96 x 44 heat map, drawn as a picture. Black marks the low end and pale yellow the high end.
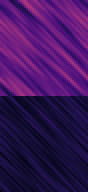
It is made of 2 by 1 panels. Panel 1,1: low, slanting down to the right. Panel 2,1: very low, slanting down to the right, faint in contrast.
